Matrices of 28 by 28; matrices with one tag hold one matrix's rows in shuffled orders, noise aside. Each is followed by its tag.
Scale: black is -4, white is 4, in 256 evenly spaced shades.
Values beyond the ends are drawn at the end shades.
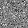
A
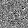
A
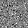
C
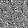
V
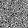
V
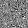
A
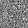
A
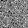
V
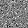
C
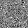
A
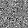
C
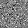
C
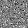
A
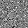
C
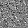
C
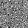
V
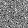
V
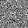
C
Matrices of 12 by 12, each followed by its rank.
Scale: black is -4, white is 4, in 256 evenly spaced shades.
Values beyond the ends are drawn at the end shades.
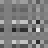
one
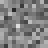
full rank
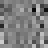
two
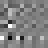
two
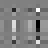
one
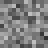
full rank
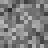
full rank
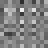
two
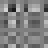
one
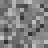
full rank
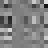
two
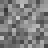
full rank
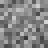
full rank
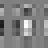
one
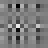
one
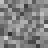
full rank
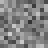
full rank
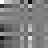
one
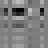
one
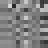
two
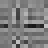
two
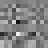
two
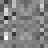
two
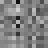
two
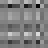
one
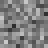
full rank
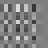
one
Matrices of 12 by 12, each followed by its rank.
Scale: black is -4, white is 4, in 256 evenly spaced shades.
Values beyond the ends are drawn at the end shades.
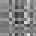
two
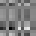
one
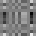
one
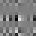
one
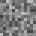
full rank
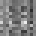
two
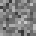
full rank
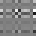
one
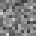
full rank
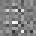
two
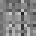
two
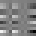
one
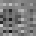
two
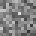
full rank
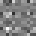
two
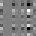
one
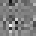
two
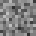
full rank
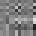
two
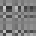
one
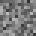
full rank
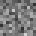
full rank
